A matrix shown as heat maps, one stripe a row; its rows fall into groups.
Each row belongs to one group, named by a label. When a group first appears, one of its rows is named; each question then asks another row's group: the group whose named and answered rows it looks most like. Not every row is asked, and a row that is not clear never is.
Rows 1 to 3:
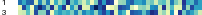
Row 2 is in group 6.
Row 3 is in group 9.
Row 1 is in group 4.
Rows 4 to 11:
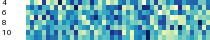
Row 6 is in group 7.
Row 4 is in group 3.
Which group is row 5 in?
4
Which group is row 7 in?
9
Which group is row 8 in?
9
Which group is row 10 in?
4
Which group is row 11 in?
4
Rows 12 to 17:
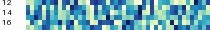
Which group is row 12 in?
9
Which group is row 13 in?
7
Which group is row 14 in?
7
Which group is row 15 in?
4
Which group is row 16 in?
6
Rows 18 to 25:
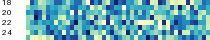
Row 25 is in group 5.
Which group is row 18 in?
9
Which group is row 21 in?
7
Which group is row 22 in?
3
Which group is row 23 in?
7
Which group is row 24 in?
6
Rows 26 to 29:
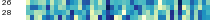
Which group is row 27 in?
4
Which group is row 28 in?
6
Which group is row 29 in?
6
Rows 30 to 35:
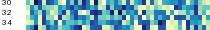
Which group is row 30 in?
7
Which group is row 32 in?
9
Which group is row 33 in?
3
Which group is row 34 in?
9
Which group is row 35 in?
9
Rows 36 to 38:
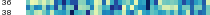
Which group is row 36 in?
5
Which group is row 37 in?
4
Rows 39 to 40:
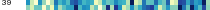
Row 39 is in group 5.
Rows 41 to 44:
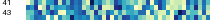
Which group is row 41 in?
9
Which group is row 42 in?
9
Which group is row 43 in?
7
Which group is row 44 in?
3
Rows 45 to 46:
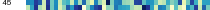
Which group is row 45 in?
4
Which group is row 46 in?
9
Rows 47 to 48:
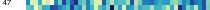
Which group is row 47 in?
5
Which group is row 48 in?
6
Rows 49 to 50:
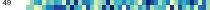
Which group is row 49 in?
5
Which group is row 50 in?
6
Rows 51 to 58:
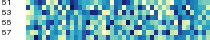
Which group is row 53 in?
3
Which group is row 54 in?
5
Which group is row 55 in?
6
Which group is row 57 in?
5
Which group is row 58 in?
7
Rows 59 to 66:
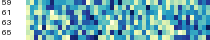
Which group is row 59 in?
9
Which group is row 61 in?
5
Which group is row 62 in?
3
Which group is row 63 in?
3
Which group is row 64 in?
3
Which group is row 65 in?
9
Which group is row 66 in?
3
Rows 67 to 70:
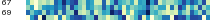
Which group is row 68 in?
6
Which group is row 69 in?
4
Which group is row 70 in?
3
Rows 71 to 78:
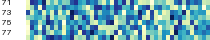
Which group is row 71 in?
3
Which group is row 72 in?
9
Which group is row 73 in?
7
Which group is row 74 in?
7
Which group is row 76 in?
3
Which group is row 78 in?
6
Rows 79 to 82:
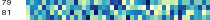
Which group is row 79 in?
4
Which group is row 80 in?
3
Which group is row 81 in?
7
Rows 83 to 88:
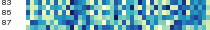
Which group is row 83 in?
7
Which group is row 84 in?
5
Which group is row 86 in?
5
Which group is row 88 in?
7
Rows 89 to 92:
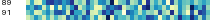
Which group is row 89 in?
6
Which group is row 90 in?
4
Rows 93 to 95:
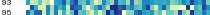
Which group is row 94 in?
9
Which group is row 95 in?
4
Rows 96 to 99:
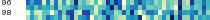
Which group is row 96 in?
4
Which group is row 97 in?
4
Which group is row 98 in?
5
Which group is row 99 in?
6
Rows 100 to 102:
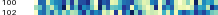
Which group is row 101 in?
9
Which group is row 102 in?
3
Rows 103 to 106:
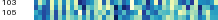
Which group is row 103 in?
7
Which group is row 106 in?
4
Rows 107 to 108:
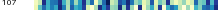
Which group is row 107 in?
9
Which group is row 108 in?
9
